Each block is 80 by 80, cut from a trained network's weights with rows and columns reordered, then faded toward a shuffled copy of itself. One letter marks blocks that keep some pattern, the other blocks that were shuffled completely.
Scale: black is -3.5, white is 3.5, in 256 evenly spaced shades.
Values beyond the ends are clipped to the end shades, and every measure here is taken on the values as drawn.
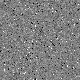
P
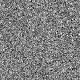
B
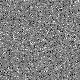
P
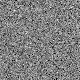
P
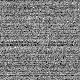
B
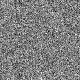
B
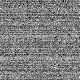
B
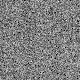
P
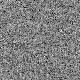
P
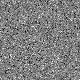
P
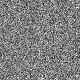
B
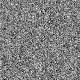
B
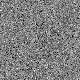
P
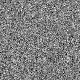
B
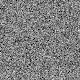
P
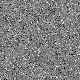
P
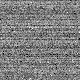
B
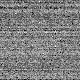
B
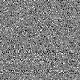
B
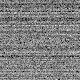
B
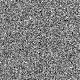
B
